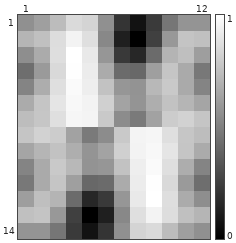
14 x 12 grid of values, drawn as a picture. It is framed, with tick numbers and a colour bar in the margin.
Slope: none. Seam: none. Symmetry: a half turn.
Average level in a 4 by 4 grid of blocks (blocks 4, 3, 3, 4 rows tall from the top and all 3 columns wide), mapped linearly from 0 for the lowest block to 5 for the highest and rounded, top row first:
3 4 0 3
4 5 3 4
4 3 5 4
3 0 4 3
